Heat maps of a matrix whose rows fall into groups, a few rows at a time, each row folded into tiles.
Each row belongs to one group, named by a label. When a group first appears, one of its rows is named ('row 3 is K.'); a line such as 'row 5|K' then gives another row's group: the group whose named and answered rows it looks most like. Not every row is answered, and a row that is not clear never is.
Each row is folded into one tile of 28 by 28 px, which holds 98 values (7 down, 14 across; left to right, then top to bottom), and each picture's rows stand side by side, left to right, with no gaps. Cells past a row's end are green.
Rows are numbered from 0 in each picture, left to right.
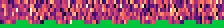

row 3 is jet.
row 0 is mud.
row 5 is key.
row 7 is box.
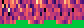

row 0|jet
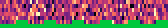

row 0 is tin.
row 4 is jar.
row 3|key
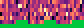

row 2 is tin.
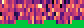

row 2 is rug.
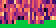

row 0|rug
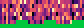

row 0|box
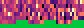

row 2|box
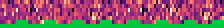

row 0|mud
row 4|mud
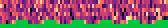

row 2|jar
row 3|jar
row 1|jet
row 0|key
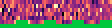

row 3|mud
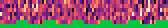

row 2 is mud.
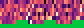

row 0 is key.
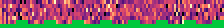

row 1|mud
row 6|rug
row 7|tin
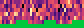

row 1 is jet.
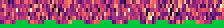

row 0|mud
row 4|mud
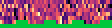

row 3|tin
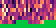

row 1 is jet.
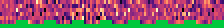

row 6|tin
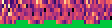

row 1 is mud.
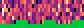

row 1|rug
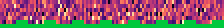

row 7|jet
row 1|rug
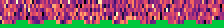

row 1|jar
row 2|key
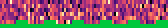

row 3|box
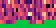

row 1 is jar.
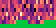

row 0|tin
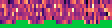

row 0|mud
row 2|mud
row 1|jar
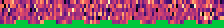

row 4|tin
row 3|tin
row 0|jet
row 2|mud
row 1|jet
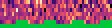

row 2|tin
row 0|mud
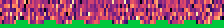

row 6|tin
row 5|jar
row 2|key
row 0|tin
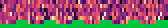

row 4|rug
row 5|jar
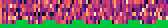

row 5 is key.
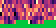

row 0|jar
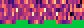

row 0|mud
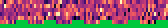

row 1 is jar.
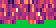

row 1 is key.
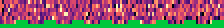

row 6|rug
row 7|rug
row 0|jet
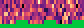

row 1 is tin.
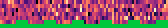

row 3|rug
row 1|rug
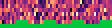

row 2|tin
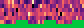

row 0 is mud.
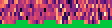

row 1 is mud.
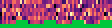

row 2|tin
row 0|box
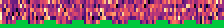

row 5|rug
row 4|rug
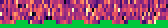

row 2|mud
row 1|rug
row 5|rug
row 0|jar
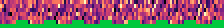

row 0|key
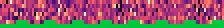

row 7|jet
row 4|key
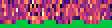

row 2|rug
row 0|mud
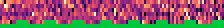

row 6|box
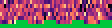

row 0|rug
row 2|tin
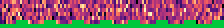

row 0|box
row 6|mud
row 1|jar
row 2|jar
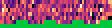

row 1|rug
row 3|box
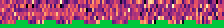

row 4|mud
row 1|rug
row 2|rug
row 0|tin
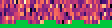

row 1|jet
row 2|key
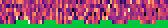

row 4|mud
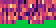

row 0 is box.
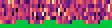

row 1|box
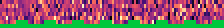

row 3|jar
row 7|jet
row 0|jar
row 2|tin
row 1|box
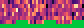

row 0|mud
